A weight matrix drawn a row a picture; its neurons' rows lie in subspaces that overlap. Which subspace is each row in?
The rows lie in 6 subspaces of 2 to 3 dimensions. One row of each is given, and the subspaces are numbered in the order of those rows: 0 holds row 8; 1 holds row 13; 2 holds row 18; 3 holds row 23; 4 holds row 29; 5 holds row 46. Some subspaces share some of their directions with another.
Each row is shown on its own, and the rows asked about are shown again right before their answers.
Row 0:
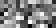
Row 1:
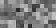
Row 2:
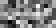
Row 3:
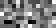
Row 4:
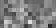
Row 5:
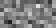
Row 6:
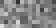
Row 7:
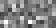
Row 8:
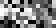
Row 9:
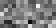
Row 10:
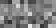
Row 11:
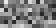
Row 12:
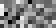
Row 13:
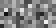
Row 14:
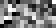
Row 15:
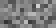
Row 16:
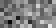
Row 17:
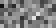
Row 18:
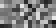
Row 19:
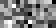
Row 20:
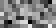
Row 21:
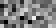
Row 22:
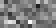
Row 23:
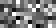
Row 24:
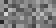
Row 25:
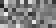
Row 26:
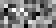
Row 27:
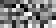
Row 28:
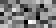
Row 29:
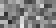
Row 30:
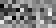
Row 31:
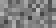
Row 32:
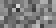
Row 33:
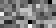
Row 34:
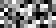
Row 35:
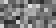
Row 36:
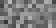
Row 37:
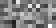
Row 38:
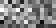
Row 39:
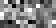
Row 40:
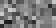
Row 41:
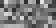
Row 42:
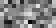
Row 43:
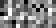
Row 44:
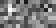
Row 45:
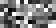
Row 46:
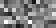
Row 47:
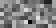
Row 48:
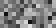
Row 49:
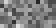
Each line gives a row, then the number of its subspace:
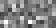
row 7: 4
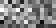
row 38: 0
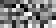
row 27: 2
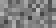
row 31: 3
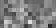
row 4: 4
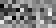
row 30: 0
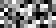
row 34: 1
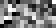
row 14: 3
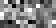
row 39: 0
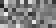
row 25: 5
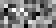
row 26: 4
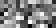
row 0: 1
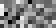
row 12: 4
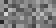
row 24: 1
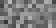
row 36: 3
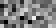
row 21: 4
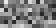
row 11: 5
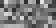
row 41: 5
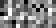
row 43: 3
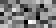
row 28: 2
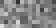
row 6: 5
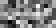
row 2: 1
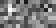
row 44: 3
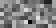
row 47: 2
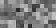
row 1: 2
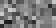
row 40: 3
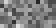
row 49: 5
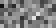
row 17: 4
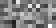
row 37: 3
